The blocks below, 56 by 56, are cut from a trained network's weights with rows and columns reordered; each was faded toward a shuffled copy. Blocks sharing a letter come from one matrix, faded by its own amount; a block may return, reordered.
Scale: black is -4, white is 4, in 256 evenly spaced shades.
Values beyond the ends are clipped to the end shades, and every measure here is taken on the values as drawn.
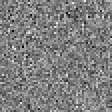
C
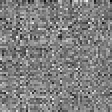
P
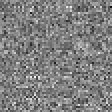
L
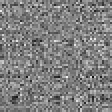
P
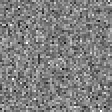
C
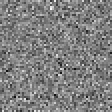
C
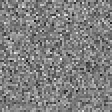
C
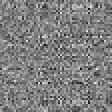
L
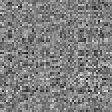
P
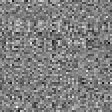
L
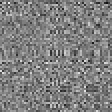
L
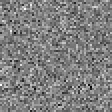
C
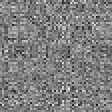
L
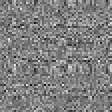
L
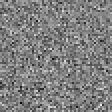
C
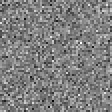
C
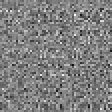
L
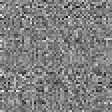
P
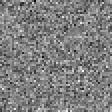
C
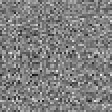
P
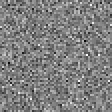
C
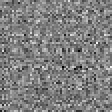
P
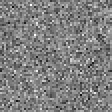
C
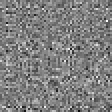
L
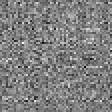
P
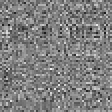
P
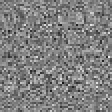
L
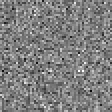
C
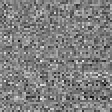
P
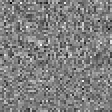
L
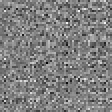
L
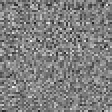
L
